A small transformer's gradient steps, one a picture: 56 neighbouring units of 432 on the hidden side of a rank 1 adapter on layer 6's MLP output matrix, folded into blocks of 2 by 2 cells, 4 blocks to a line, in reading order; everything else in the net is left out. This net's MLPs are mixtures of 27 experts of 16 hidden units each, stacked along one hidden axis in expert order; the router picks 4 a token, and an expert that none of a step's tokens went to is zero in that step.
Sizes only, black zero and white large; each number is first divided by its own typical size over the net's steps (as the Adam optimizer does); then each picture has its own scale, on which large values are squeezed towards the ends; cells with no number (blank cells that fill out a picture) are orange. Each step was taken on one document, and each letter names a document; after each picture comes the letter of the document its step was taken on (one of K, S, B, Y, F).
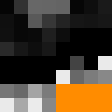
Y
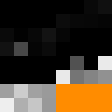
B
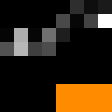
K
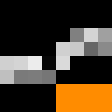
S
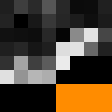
Y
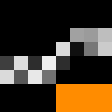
S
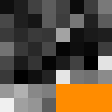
B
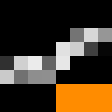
S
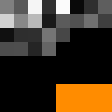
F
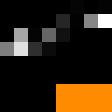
K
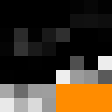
B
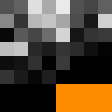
Y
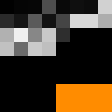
Y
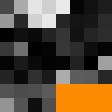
Y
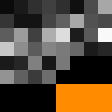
B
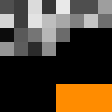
F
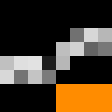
S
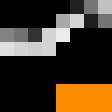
F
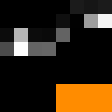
K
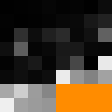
B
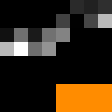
K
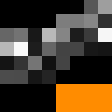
B
